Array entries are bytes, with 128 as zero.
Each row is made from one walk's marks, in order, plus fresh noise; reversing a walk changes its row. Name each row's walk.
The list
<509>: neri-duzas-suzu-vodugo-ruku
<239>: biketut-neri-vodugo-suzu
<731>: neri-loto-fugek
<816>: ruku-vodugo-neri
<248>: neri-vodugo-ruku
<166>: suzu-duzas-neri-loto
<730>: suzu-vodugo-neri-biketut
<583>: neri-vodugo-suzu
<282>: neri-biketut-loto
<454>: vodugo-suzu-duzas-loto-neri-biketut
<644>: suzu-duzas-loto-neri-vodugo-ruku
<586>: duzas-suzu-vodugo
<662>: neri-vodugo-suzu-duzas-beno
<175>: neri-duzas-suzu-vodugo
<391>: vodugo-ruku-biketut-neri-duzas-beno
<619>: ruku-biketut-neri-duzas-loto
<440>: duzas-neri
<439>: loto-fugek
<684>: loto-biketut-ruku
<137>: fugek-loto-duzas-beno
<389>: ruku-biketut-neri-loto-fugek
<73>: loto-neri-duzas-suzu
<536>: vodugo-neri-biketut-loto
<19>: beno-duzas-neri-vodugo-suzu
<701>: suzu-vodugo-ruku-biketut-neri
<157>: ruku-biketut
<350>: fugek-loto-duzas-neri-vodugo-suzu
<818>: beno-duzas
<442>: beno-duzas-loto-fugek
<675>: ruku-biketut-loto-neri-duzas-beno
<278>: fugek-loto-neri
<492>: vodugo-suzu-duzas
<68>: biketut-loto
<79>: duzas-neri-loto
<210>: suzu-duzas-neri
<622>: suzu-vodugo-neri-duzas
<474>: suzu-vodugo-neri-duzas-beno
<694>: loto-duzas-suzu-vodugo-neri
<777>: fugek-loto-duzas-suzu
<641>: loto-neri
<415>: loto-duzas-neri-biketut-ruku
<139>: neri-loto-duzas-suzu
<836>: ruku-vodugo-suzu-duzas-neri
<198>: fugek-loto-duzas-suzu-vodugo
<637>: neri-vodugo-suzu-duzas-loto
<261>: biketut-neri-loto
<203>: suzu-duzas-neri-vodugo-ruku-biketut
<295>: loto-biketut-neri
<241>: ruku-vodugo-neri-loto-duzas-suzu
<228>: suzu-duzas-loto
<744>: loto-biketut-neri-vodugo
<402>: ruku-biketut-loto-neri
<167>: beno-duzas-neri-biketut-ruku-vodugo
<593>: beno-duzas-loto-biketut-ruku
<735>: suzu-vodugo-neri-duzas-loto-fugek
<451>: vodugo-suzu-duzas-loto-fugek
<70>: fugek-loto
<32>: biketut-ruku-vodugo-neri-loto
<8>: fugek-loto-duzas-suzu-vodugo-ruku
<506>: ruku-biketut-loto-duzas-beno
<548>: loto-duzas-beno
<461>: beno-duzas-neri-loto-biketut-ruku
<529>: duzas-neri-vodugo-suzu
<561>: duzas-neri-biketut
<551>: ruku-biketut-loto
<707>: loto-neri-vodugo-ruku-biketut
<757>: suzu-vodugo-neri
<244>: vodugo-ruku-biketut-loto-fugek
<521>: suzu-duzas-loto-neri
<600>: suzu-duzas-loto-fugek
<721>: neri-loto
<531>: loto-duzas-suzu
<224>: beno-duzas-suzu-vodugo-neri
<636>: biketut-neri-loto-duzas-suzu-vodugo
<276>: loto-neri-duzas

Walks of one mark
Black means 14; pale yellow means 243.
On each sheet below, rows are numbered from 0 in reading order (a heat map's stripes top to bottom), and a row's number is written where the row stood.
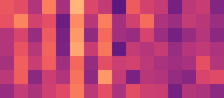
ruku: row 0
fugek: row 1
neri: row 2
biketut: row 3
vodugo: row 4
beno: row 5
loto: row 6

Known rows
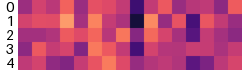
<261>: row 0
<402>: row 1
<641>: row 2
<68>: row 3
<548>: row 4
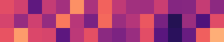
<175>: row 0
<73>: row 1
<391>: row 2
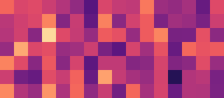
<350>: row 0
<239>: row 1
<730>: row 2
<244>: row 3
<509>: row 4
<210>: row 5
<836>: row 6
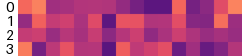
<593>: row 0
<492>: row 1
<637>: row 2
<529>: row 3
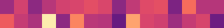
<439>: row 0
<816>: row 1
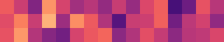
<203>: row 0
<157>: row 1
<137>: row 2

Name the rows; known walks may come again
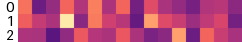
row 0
<440>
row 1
<816>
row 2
<600>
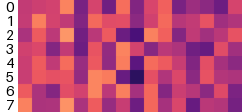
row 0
<239>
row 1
<70>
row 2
<32>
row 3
<662>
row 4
<278>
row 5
<551>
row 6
<586>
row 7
<836>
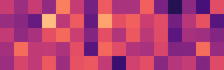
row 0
<73>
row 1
<757>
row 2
<694>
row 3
<492>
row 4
<261>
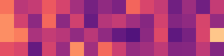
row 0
<241>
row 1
<509>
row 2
<461>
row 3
<175>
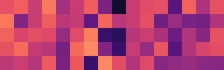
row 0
<389>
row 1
<529>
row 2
<619>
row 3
<506>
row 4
<583>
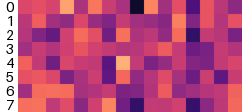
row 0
<402>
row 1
<451>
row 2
<521>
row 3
<276>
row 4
<224>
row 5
<777>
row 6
<536>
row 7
<675>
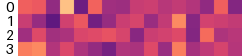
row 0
<248>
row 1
<735>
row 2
<439>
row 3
<8>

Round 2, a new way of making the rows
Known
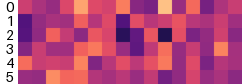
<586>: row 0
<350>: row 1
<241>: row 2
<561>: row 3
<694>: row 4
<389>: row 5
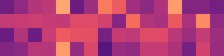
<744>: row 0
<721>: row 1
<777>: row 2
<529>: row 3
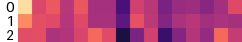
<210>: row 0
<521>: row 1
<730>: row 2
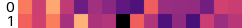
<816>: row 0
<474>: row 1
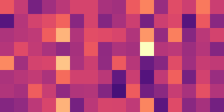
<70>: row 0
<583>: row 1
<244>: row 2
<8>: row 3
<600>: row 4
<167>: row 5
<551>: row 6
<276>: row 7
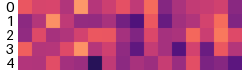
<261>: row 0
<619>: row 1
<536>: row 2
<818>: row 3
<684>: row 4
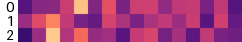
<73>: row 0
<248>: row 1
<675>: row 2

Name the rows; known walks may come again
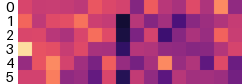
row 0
<721>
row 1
<622>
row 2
<730>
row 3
<757>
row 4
<509>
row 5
<644>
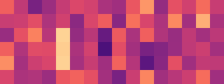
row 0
<70>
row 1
<637>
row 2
<391>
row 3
<735>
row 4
<600>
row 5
<79>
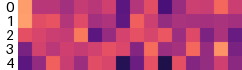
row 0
<228>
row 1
<521>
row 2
<295>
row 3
<282>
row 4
<241>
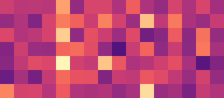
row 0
<68>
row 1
<198>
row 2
<442>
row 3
<561>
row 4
<636>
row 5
<777>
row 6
<440>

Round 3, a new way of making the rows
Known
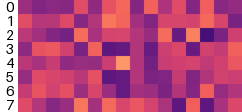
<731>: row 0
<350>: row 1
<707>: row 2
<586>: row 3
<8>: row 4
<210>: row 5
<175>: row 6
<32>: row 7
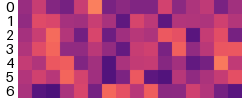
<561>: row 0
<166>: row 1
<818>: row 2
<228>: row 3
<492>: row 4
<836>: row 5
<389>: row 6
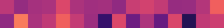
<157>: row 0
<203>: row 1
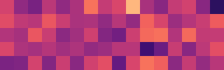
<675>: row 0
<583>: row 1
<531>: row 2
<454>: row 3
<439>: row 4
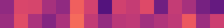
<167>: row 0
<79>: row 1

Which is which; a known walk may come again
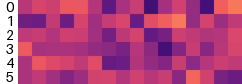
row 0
<757>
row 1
<439>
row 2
<694>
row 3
<454>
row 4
<210>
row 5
<461>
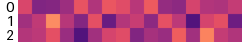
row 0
<261>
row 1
<818>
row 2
<198>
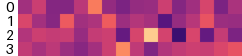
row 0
<561>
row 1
<636>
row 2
<391>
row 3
<8>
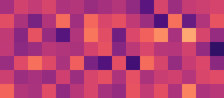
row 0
<521>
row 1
<32>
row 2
<777>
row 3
<276>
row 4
<19>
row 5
<68>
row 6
<139>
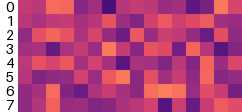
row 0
<492>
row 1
<73>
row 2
<474>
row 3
<415>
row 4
<175>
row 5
<731>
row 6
<548>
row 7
<451>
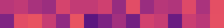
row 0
<721>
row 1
<586>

